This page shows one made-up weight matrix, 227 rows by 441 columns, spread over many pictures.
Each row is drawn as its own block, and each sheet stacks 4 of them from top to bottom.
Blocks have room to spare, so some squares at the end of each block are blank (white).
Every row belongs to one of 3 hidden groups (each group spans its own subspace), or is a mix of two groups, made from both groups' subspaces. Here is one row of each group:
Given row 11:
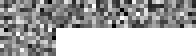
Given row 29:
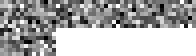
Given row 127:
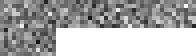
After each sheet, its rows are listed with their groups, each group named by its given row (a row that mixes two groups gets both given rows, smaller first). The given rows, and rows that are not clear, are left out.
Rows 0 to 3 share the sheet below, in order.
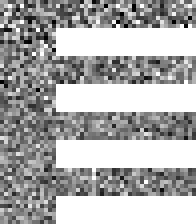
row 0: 29
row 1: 11
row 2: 11
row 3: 11 and 29
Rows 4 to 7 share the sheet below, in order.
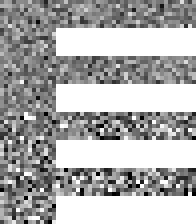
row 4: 29
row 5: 127
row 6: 29 and 127
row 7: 11 and 127
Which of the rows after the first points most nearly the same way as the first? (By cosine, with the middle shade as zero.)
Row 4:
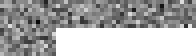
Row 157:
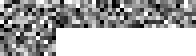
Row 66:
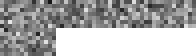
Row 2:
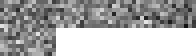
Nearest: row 2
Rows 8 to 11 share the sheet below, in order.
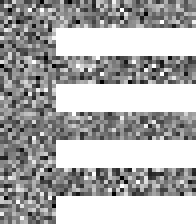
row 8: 11
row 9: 29
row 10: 11 and 127
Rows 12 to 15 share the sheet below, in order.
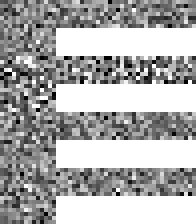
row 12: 127
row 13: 127
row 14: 11 and 29
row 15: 29
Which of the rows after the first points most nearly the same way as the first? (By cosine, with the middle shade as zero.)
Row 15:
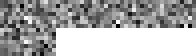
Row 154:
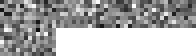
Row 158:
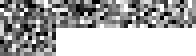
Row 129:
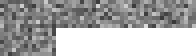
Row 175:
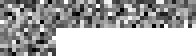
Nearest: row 154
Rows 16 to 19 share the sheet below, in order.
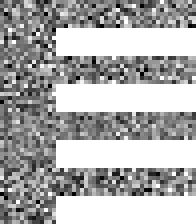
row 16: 29 and 127
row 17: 11
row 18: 11 and 29
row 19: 11
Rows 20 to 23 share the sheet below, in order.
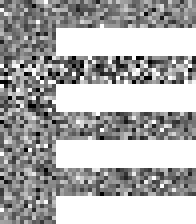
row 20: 29
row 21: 11
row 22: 29
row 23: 29
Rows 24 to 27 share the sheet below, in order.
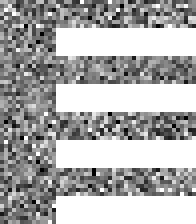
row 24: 127
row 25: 11
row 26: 127
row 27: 11 and 127
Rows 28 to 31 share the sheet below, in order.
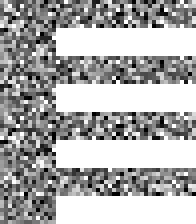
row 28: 29 and 127
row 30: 29 and 127
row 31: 127
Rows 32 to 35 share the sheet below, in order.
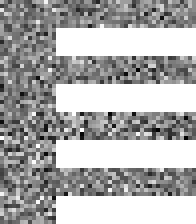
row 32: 29
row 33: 11 and 29
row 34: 11 and 127
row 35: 11 and 127
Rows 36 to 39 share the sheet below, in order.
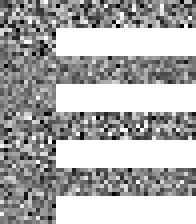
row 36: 29
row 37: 127
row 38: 11 and 127
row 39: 11 and 127
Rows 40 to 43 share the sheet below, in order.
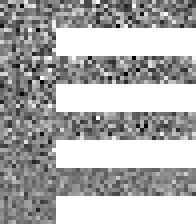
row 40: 29 and 127
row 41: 11
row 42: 11 and 127
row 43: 127
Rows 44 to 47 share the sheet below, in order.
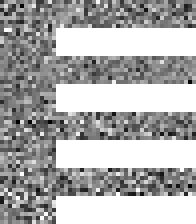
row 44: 11 and 29
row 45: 11 and 29
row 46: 11
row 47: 29 and 127
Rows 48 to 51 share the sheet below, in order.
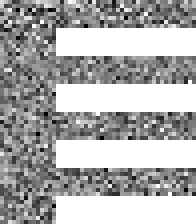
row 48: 11
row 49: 29 and 127
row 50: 29
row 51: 127
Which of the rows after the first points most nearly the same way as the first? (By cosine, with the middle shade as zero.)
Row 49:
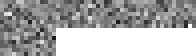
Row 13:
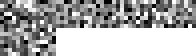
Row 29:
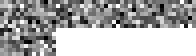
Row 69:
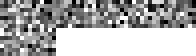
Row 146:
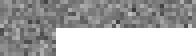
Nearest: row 13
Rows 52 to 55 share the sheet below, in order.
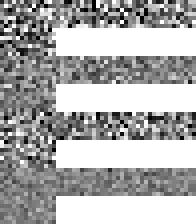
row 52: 11
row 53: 11 and 29
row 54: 11
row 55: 127
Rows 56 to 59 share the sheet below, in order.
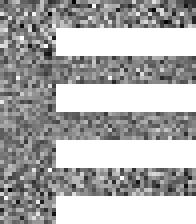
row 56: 11 and 127
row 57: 11
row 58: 127
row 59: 11
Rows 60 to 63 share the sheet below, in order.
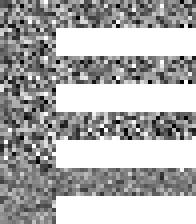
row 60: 29
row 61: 29
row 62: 127
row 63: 29 and 127
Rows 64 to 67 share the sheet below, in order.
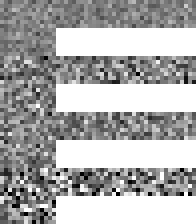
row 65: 11 and 127
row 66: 11
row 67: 29
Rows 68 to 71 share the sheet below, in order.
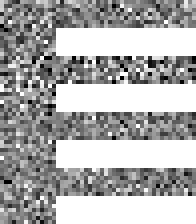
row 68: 11
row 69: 11
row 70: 11
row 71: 29 and 127
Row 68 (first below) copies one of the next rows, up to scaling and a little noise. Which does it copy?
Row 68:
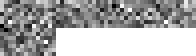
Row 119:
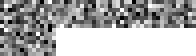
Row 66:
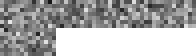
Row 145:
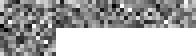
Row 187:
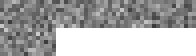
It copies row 145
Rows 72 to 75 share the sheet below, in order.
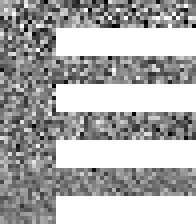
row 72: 127
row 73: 127
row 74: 11
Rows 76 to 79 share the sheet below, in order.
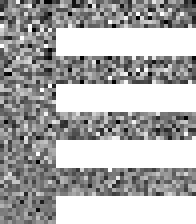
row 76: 11
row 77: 11 and 127
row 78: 127
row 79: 127
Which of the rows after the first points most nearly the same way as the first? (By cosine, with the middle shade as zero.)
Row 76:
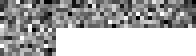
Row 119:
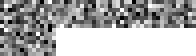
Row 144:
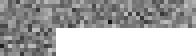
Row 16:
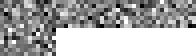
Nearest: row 16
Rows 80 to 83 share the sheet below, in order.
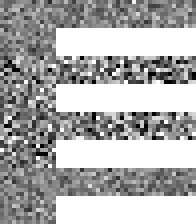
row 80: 11
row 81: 127
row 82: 11 and 127
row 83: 29 and 127
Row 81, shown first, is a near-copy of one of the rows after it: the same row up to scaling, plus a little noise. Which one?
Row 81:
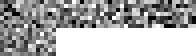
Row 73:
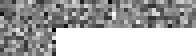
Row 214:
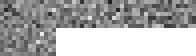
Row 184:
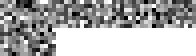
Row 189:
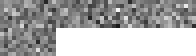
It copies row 214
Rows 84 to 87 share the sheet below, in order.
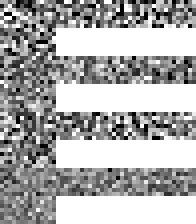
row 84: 127
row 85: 11
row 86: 29 and 127
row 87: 127
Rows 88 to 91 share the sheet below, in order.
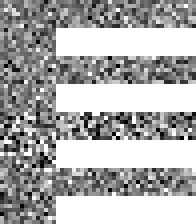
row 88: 127
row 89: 127
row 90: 29
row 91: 11
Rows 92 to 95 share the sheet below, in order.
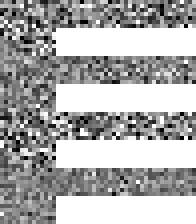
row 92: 29 and 127
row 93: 127
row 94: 29
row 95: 11
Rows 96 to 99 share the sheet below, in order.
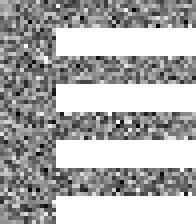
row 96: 29 and 127
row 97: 11 and 29
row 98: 11 and 127
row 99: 29
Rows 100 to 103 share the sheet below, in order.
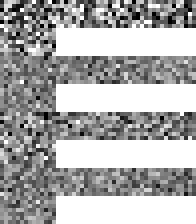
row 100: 11
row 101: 127
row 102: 11 and 29
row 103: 11
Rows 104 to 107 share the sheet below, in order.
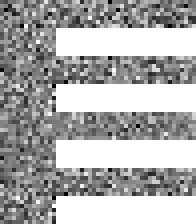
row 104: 127
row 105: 127
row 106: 11
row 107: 127
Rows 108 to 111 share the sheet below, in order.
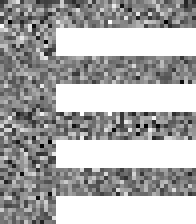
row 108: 11
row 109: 29 and 127
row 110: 127
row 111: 29
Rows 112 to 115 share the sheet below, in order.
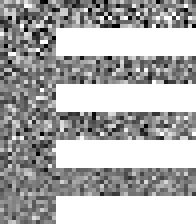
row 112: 127
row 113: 127
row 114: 11 and 127
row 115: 29 and 127
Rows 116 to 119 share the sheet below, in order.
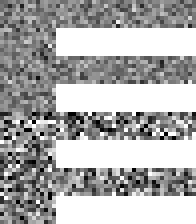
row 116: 29
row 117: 29
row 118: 11
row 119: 11
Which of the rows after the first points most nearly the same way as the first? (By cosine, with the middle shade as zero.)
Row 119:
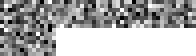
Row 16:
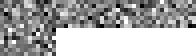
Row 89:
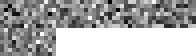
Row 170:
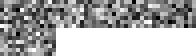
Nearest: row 170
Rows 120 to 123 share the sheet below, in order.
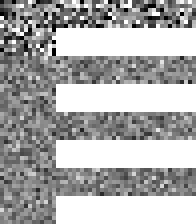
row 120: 127
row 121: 29
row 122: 11 and 29
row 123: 29
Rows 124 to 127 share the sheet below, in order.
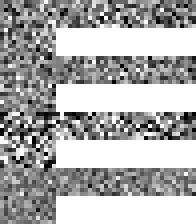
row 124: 127
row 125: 11
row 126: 11
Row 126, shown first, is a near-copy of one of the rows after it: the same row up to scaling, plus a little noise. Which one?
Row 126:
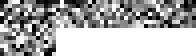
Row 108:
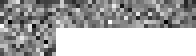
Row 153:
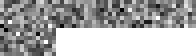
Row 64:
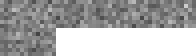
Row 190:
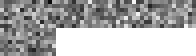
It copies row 108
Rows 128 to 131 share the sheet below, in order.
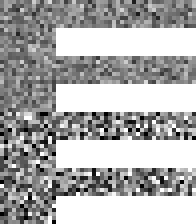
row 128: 11
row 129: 29 and 127
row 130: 127
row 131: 11 and 127
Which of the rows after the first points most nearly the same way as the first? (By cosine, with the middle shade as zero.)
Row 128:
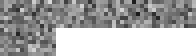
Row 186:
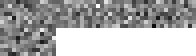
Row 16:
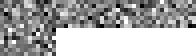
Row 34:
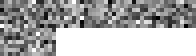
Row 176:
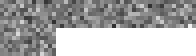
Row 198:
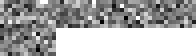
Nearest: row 34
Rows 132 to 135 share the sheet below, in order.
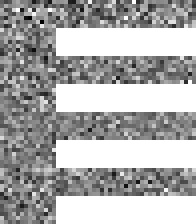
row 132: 11
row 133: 29
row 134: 127
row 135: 11
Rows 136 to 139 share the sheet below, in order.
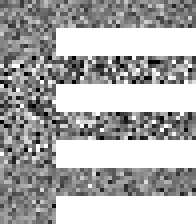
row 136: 11 and 29
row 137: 11
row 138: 29
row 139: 11 and 127
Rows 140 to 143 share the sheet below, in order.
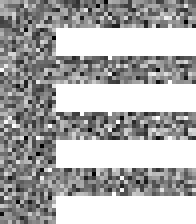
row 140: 127
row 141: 127
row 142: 127
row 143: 11
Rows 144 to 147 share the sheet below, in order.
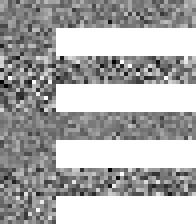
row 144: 11
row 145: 11
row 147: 127
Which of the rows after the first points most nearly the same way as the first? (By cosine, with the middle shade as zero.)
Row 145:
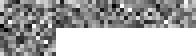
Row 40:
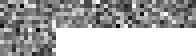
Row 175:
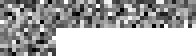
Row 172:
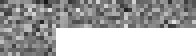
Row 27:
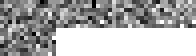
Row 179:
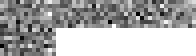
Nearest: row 179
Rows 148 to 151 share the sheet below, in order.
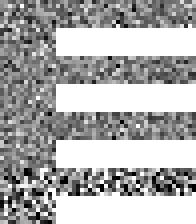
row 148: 29
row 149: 127
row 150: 11
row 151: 127
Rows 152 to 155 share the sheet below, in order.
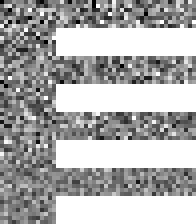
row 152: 11 and 127
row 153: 11
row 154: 29
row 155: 127
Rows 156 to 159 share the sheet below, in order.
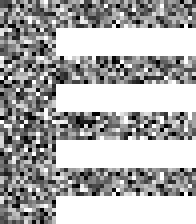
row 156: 29
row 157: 11
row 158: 29
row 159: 29
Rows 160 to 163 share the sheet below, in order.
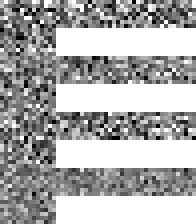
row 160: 11
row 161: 29 and 127
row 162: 127
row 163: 11 and 127
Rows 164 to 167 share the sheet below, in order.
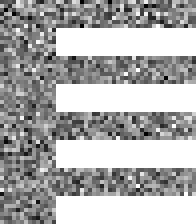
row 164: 127
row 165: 11
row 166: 11 and 29
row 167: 11 and 127
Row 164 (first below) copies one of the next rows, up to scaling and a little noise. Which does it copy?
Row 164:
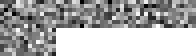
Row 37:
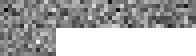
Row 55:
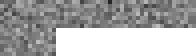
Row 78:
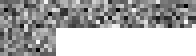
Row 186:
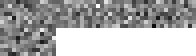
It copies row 55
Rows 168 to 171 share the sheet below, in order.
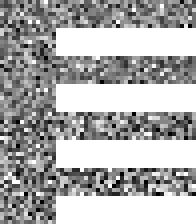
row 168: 29
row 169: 29
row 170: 11
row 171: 127
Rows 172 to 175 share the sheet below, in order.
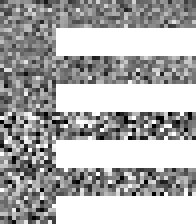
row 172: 11 and 29
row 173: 29 and 127
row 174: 29
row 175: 11 and 127
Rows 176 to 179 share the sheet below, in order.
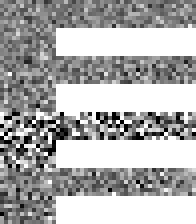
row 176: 11 and 29
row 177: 127
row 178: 11
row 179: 11
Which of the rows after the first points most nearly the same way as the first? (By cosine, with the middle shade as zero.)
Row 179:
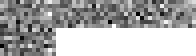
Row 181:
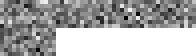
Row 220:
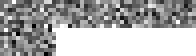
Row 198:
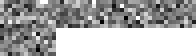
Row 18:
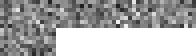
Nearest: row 181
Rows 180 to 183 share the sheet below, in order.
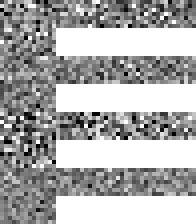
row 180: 29
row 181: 11 and 127
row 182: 29
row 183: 127
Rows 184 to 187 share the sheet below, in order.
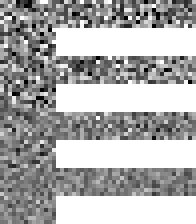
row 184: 127
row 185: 29 and 127
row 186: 127
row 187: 11
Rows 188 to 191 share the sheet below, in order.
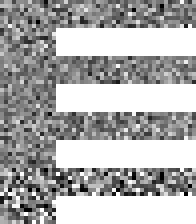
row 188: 29
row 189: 127
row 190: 11
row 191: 29
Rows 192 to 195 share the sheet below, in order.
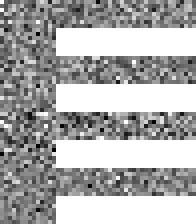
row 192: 11 and 29
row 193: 29
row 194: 29 and 127
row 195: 127
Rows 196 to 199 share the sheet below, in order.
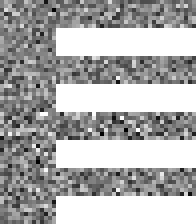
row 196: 29 and 127
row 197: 29
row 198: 11 and 127
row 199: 29
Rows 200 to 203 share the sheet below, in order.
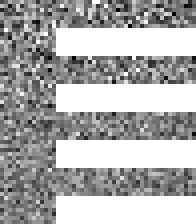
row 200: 29 and 127
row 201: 11
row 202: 11
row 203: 11
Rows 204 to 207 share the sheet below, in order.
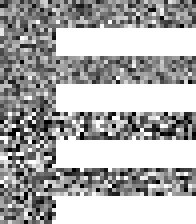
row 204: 11 and 29
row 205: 29
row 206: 11
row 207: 127
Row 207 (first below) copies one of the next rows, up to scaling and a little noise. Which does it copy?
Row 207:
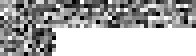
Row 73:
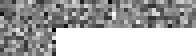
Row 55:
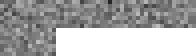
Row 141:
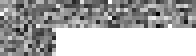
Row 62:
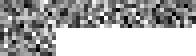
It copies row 141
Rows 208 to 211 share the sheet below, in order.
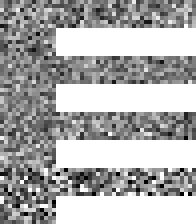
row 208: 11
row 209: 11 and 29
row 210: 11
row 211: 29
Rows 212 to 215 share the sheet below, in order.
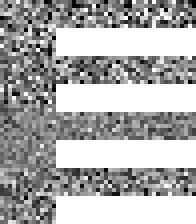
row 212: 11 and 127
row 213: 29 and 127
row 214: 127
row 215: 127
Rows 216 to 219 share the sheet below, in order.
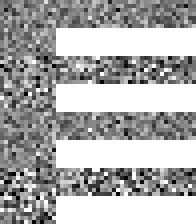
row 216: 127
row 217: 29
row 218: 127
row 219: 29
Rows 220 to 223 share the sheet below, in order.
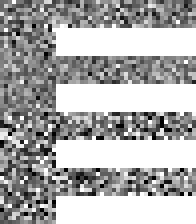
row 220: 11 and 127
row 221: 127
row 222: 29 and 127
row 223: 29
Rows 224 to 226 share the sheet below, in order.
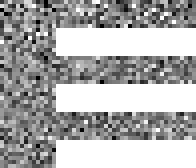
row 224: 29
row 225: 29
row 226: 11 and 127
